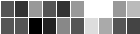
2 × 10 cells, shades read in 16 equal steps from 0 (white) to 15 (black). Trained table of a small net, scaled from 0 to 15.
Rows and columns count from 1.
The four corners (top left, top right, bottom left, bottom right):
10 4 10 11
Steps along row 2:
same up down down up down up up up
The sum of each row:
66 93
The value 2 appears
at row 2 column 7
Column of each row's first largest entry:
2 3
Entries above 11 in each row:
2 2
